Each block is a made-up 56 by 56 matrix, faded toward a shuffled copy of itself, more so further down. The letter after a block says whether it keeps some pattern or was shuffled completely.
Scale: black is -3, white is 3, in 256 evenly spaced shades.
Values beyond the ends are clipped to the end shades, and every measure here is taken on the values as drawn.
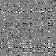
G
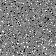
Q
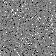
Q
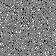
Q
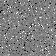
Q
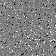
Q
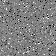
Q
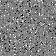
Q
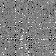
G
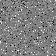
Q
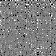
G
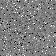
Q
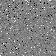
Q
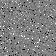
Q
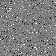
Q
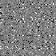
G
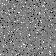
Q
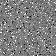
Q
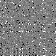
G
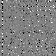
G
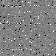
G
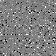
G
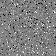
Q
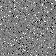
Q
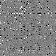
G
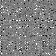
G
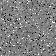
Q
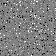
Q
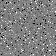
Q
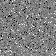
Q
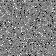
Q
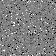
Q
